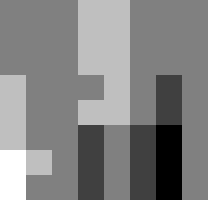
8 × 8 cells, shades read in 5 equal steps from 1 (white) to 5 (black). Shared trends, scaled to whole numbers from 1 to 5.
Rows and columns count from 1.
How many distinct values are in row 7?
5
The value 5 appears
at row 6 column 7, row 7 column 7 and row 8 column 7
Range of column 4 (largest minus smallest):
2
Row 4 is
2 3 3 3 2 3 4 3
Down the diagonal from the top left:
3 3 3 3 2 4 5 3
